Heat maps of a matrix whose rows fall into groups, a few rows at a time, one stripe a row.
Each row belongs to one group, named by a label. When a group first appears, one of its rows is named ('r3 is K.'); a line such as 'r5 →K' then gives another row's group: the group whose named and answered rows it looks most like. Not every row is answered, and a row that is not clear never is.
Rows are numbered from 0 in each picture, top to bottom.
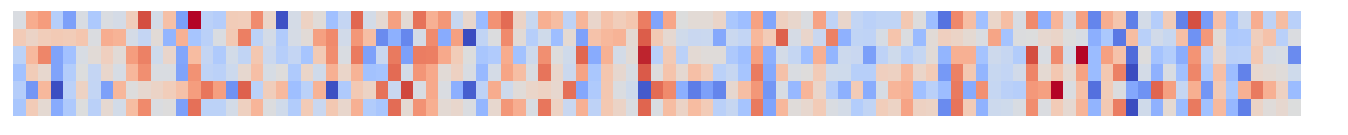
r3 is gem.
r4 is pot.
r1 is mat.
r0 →gem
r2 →gem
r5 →gem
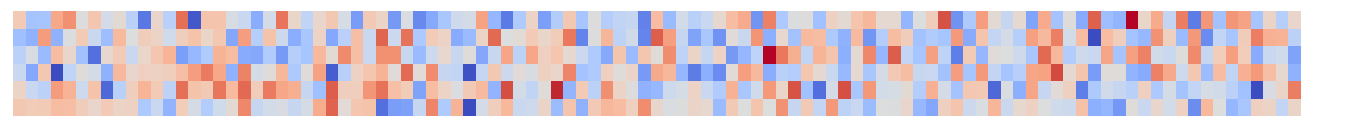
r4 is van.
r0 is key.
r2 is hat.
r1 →pot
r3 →pot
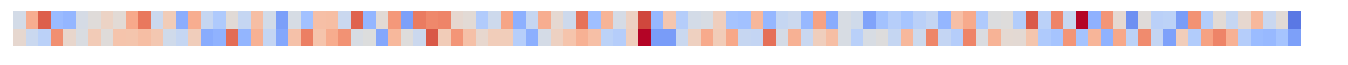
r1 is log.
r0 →gem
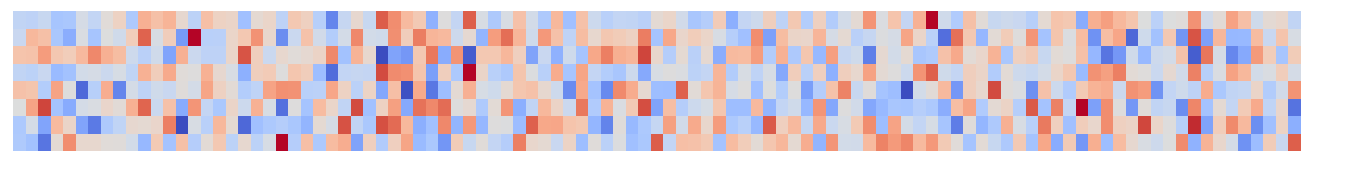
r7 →key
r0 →hat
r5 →gem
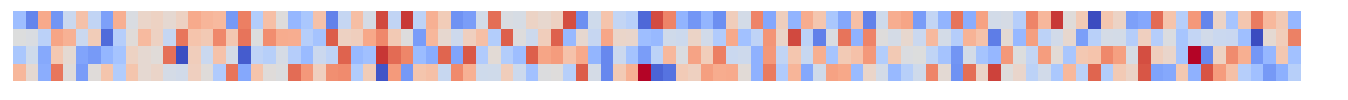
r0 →pot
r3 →log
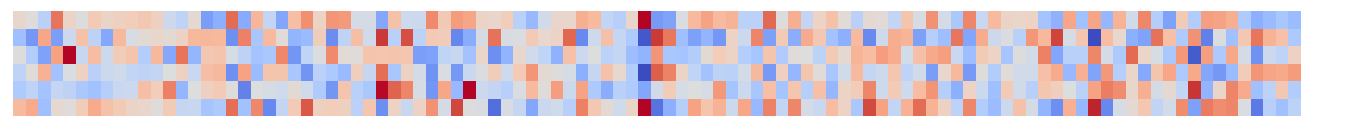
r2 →key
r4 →hat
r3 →pot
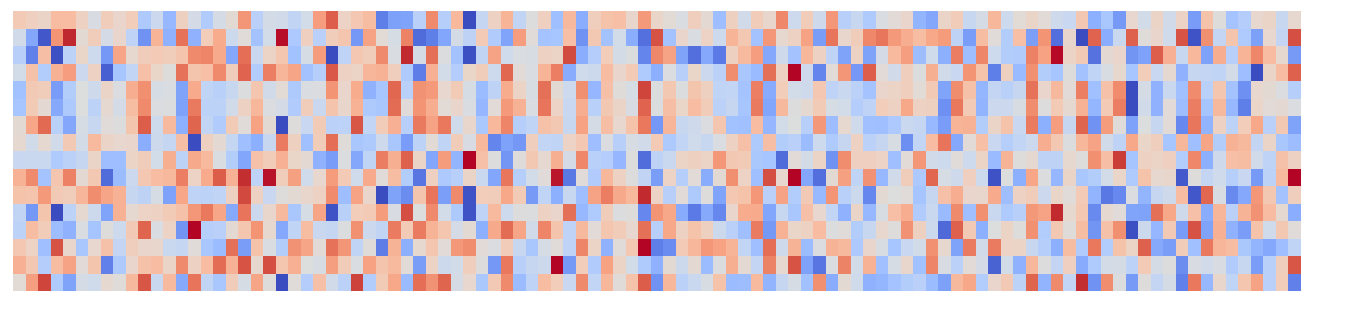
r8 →hat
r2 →pot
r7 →key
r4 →gem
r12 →gem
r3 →van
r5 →gem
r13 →log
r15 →gem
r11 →pot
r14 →van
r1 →key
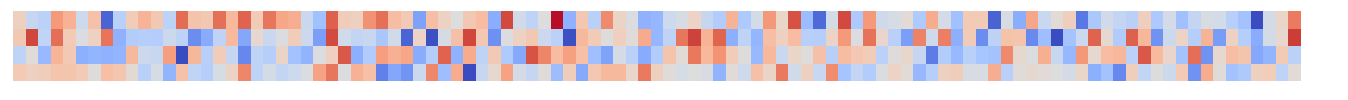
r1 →log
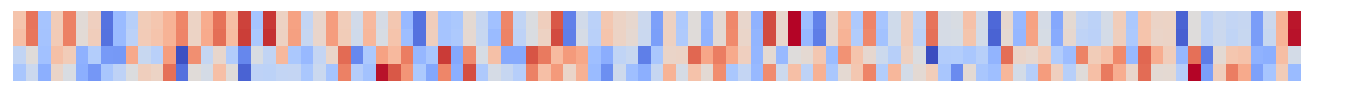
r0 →van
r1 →van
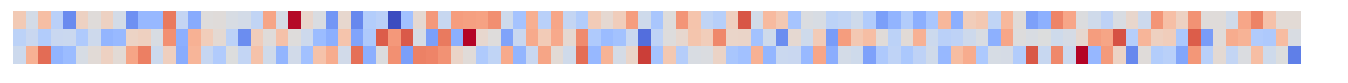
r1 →hat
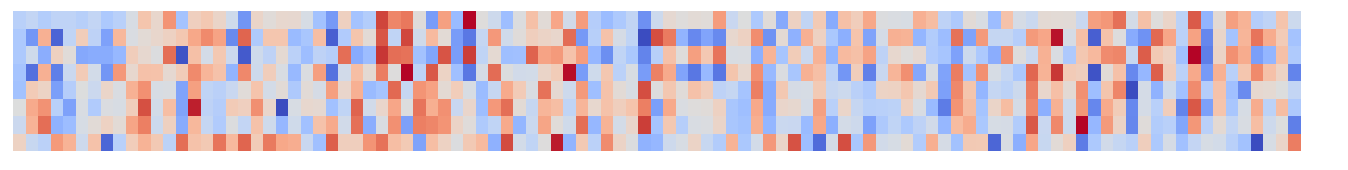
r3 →pot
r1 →pot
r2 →hat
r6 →gem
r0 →hat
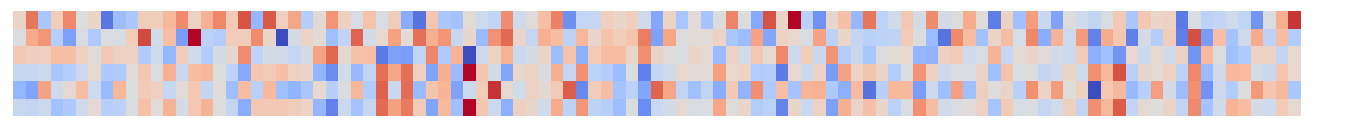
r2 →mat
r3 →hat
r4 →pot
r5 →hat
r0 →van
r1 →gem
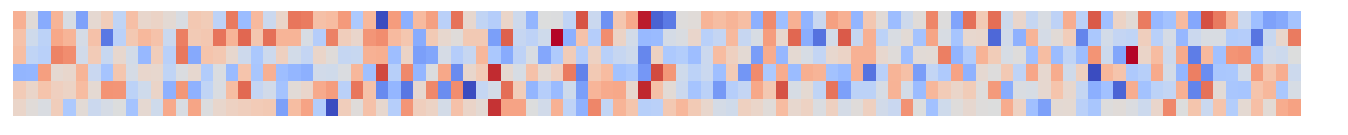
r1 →van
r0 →log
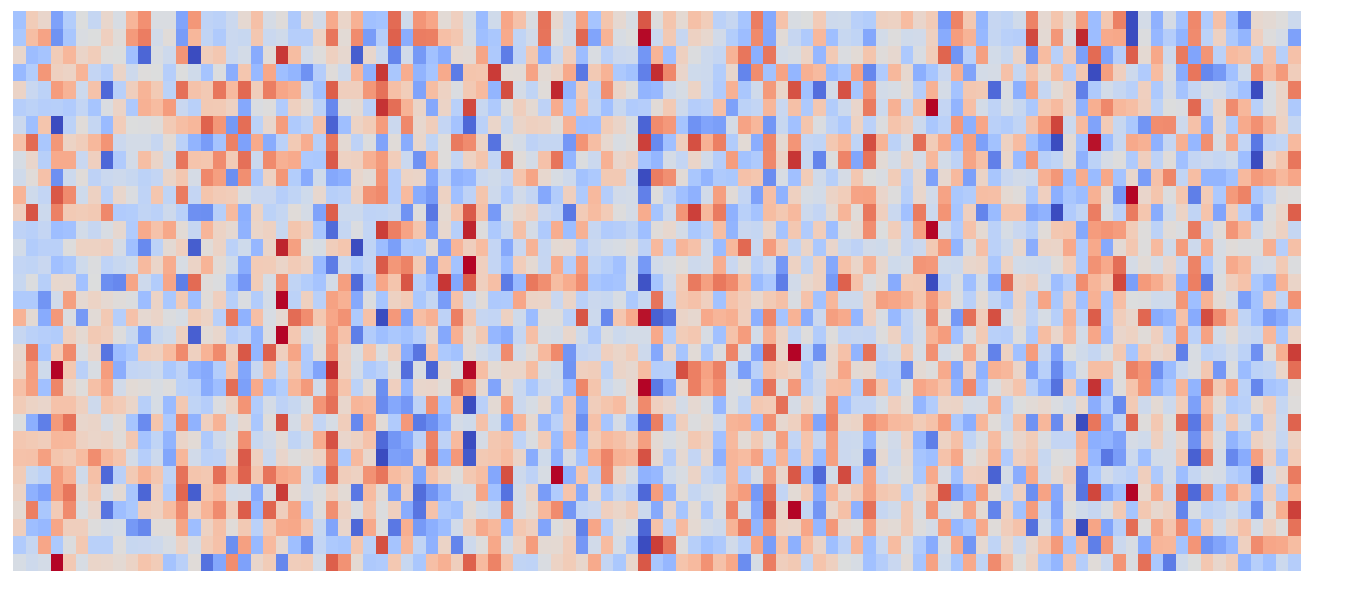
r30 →pot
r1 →gem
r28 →van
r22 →mat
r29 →key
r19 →van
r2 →key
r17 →log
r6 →pot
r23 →key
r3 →pot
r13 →key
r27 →key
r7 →log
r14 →hat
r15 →hat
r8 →van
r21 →log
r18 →key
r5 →hat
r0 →gem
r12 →hat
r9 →pot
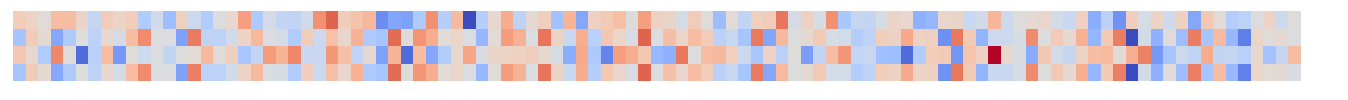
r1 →gem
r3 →gem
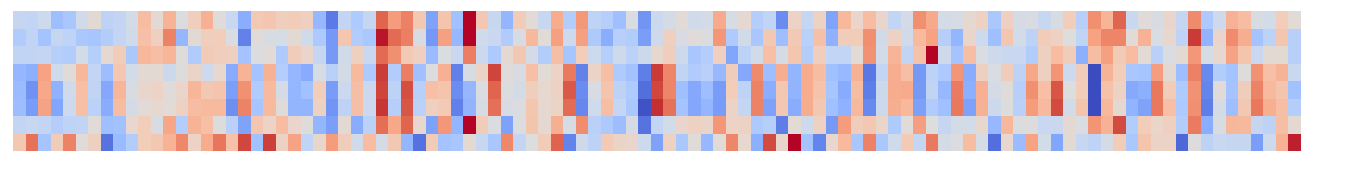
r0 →hat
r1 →hat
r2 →hat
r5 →pot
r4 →pot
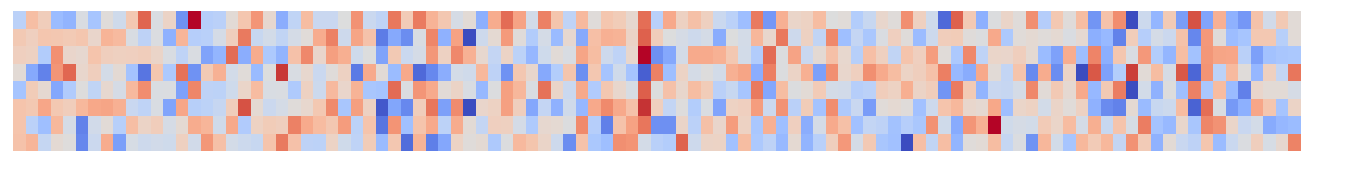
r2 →log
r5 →mat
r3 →key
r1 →mat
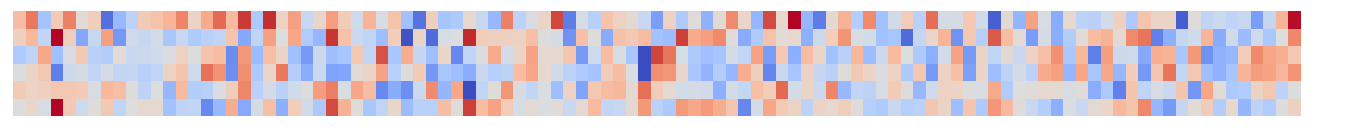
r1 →log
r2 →pot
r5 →log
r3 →pot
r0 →van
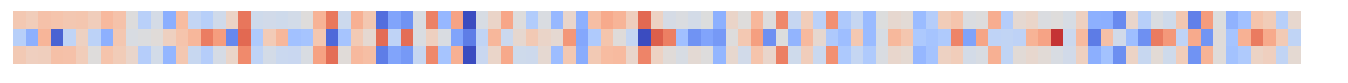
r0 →mat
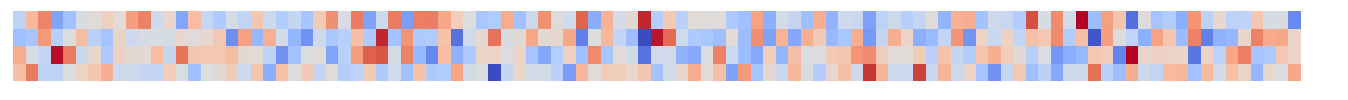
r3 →log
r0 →gem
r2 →key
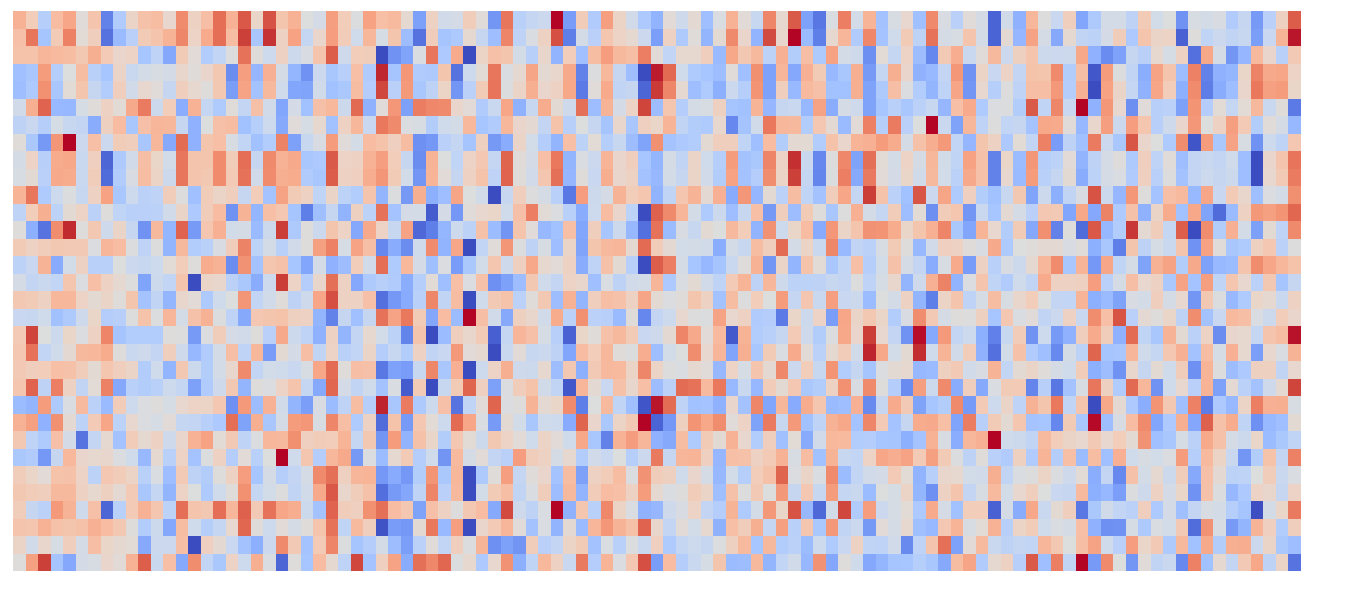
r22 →pot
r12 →key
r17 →hat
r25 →key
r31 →gem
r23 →log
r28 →van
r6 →hat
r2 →mat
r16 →mat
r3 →pot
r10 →log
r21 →log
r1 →van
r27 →mat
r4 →pot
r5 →gem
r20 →mat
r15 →key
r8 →van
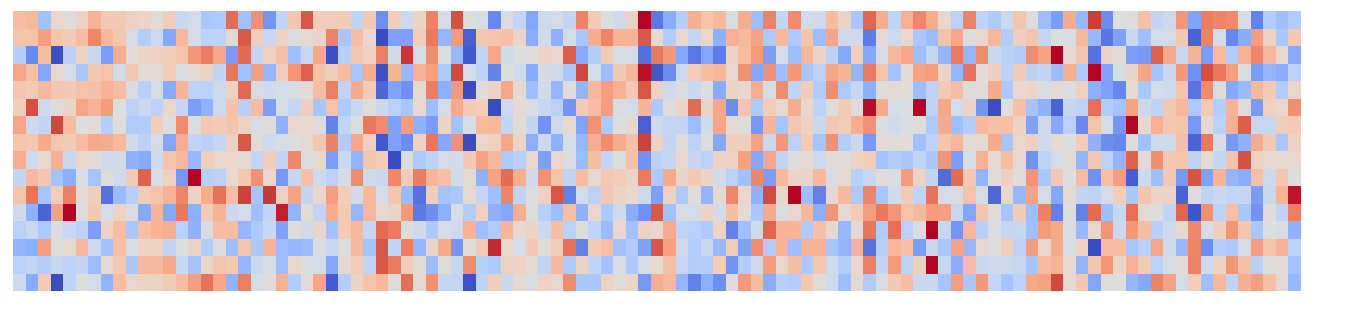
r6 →key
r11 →key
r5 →log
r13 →pot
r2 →pot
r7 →mat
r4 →mat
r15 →pot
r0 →log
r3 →log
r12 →hat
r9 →gem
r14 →hat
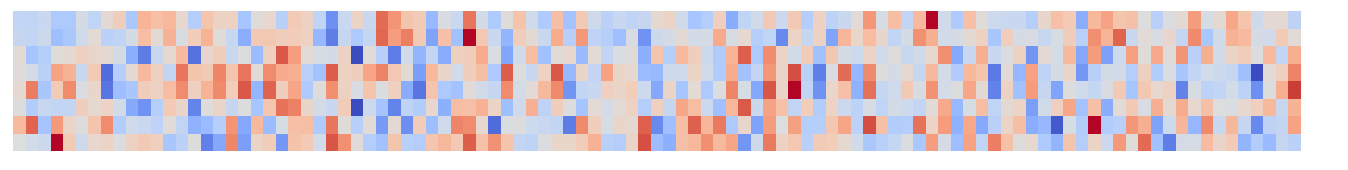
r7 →log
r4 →van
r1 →hat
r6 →log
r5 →key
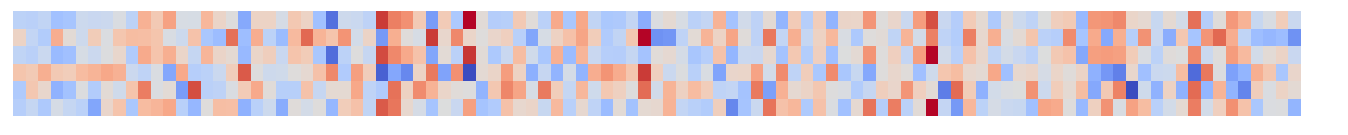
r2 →hat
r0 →hat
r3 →mat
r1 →log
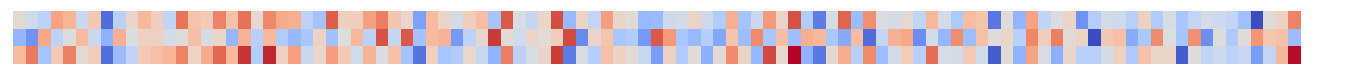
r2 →van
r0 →van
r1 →pot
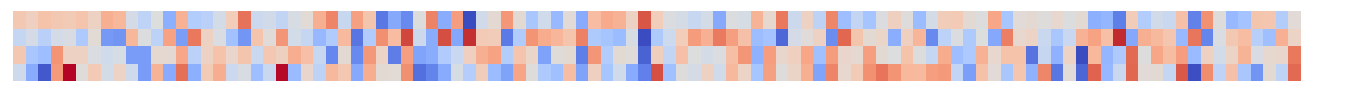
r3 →key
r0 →mat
